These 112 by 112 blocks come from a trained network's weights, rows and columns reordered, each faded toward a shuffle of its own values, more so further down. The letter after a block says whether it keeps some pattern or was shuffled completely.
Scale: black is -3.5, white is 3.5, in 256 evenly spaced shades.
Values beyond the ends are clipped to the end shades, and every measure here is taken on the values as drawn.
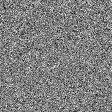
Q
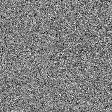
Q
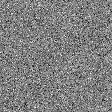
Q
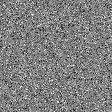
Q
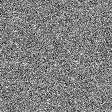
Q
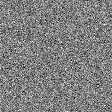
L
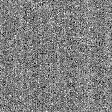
L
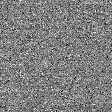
L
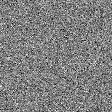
L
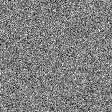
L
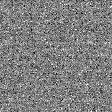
L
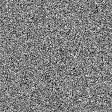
Q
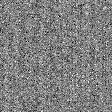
L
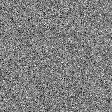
Q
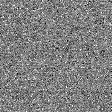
L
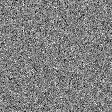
Q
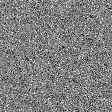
Q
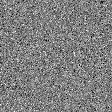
Q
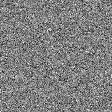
L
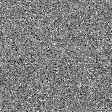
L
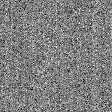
L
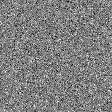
Q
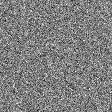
Q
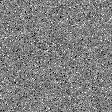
Q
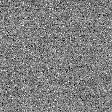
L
